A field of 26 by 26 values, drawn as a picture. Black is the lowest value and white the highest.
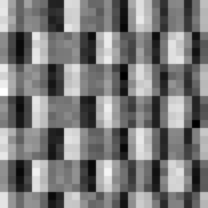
Seam: none. Stripes: upright, repeating 6 times. Slope: none.
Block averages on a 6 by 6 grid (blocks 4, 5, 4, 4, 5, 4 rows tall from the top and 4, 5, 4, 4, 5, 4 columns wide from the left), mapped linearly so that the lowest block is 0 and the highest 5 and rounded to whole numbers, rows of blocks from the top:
514042 | 041332 | 423232 | 141332 | 332232 | 232232
